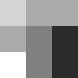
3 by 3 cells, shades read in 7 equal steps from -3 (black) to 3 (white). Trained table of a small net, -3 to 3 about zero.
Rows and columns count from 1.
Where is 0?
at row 2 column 2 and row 3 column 2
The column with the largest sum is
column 1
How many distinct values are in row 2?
3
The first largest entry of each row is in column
1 1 1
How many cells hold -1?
0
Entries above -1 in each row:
3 2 2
